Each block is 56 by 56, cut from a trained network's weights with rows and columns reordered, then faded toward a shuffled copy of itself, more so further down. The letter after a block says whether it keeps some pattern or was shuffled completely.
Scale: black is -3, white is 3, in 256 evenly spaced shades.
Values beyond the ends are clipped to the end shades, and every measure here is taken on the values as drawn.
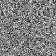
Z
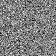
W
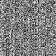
Z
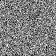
W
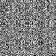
Z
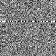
Z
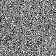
W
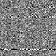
Z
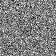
W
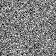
W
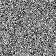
W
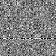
Z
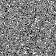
W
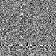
Z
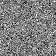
W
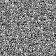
W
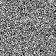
W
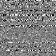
Z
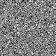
W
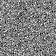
W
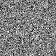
W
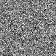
W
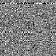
Z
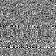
Z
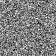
W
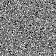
W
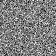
W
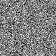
W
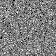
W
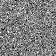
W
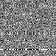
Z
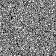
W
